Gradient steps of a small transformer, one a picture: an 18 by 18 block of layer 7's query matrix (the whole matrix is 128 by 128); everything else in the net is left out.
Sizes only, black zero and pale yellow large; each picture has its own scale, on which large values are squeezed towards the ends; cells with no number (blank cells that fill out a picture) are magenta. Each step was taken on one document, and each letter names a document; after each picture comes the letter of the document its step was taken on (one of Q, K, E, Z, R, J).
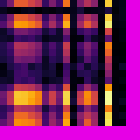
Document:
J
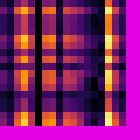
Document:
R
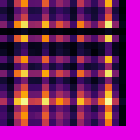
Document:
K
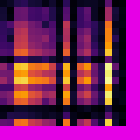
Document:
J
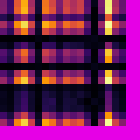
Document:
R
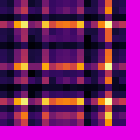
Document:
K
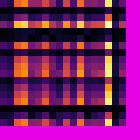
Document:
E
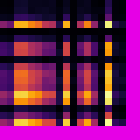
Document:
J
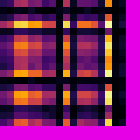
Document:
J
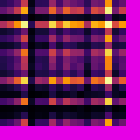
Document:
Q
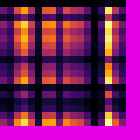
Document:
R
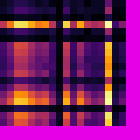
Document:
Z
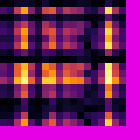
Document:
R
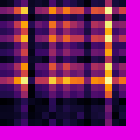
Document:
Q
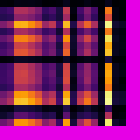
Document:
J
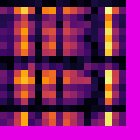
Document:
R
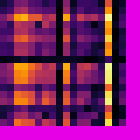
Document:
J
